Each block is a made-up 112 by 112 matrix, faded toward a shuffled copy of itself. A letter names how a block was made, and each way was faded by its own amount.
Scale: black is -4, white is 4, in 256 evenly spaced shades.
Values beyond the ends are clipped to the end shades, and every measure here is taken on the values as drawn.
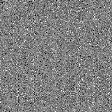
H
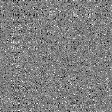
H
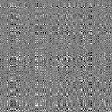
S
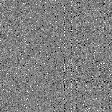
H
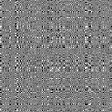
S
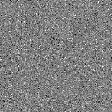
H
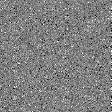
H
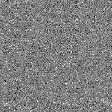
H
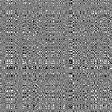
S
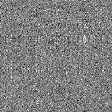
H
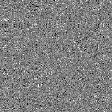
H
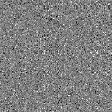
H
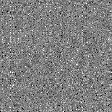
H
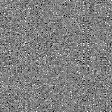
H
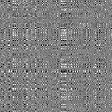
S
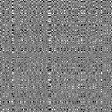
S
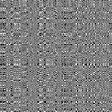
S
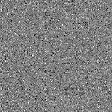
H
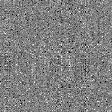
H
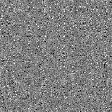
H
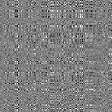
S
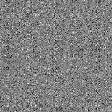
H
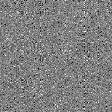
H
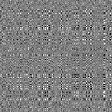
S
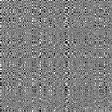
S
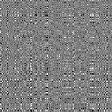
S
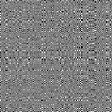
S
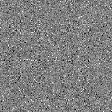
H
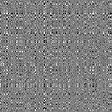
S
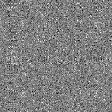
H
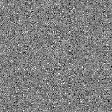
H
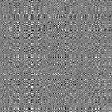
S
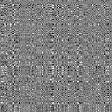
S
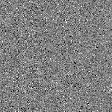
H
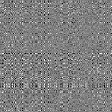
S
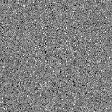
H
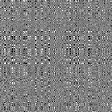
S
